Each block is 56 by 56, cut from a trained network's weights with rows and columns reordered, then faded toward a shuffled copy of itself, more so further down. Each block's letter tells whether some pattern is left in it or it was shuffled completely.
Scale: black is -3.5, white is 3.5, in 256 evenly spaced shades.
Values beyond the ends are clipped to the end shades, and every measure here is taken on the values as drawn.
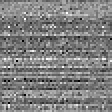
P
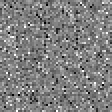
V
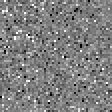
V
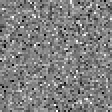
V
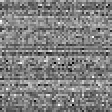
P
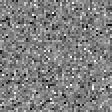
V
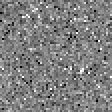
V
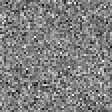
V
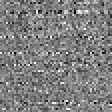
P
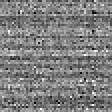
P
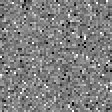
V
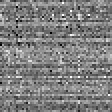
P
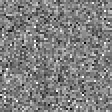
V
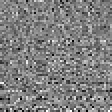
P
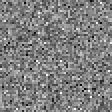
V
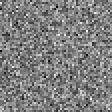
V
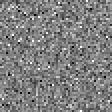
V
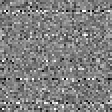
P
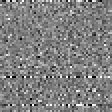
P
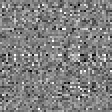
P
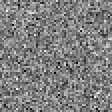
V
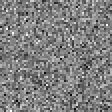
V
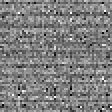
P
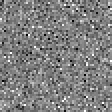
V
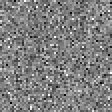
V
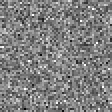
V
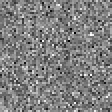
V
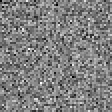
V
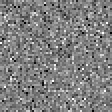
V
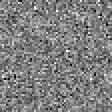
V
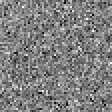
V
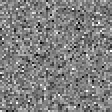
V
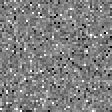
V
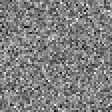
V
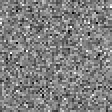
V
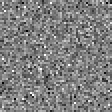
V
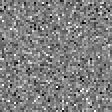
V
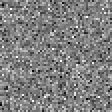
V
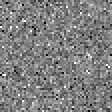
V
